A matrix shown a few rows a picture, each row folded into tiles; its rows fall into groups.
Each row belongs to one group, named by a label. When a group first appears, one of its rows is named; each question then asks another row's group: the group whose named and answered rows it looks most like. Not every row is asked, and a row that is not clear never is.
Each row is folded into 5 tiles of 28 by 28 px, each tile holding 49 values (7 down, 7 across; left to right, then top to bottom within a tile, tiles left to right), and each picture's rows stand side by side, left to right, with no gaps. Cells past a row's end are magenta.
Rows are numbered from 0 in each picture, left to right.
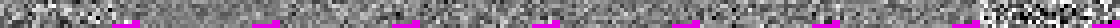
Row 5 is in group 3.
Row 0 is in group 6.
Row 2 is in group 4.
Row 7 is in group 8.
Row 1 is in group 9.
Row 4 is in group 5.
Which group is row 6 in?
3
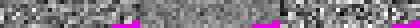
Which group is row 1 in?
9
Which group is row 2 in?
9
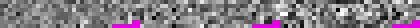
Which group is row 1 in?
3
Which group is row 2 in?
4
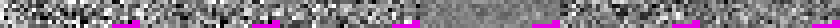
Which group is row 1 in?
8
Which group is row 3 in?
9
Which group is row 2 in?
6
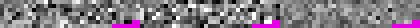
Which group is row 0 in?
3
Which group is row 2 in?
6
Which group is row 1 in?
6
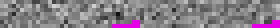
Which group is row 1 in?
3
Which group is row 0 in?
4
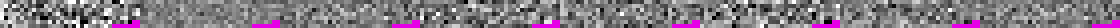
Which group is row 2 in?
5
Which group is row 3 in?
6
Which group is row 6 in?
3
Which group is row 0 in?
8
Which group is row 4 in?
4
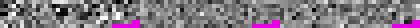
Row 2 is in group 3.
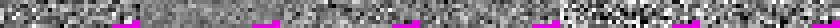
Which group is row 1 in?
6
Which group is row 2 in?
3
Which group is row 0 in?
6
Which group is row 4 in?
8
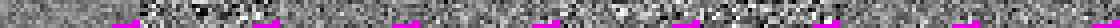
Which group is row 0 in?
4
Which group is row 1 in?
9
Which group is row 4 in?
4
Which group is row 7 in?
5
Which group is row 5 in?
6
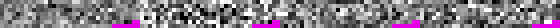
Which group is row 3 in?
6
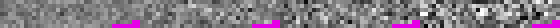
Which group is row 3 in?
4
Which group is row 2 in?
5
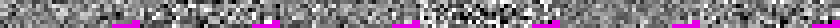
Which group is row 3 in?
8
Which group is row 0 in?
4
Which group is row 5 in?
8
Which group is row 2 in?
6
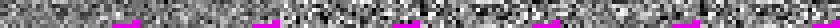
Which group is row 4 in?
4
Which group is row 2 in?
8
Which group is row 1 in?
5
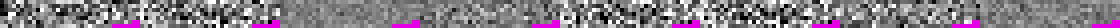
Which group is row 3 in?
5
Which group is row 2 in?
9
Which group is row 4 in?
8
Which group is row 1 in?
8
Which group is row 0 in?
9
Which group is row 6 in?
6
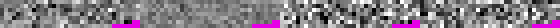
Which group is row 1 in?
4
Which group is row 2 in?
8
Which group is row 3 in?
9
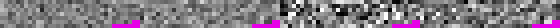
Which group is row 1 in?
3
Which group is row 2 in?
9
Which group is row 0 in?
4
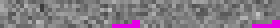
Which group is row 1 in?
9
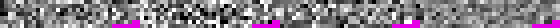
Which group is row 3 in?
3
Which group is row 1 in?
8
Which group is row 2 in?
6
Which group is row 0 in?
9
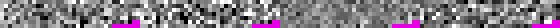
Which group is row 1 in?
8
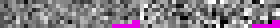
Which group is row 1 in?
8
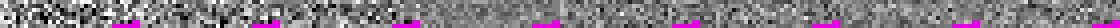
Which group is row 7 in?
3
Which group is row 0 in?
8
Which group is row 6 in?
6
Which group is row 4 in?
4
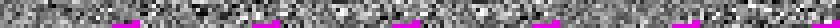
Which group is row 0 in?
3
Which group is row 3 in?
4
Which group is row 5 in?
6
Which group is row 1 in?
9
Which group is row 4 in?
5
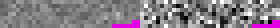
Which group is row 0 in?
9
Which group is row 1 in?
8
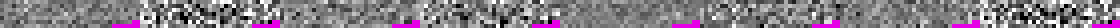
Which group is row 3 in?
8
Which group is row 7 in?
8
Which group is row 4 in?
9
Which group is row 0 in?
5
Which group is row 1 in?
8
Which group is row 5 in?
6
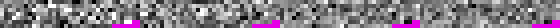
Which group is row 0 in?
6
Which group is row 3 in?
3
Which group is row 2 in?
3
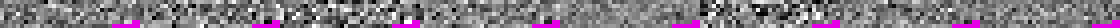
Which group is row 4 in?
4
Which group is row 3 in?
3
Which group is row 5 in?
9
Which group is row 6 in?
3
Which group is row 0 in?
6
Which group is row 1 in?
3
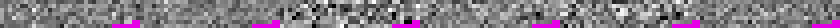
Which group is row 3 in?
4
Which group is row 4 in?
4
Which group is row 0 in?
6
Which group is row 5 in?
5
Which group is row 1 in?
5
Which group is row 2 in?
3
